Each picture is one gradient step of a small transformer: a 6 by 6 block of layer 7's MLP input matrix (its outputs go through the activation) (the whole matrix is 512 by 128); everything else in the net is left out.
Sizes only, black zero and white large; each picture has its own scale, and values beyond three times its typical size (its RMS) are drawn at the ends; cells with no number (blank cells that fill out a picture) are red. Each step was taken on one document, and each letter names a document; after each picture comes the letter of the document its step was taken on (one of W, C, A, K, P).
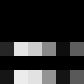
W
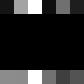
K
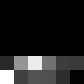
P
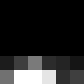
P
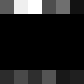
K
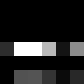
W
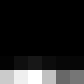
P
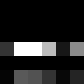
W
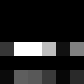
W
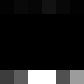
K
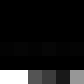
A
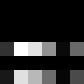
W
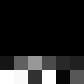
P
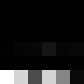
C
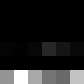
A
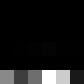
C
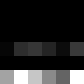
A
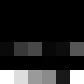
A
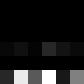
A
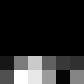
P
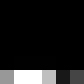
P
